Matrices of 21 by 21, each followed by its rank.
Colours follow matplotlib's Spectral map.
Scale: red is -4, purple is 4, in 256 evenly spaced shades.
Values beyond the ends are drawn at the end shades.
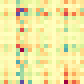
two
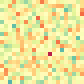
full rank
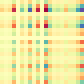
one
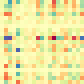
two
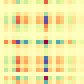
one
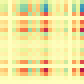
one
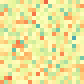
full rank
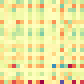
two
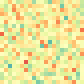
full rank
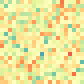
full rank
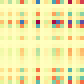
one
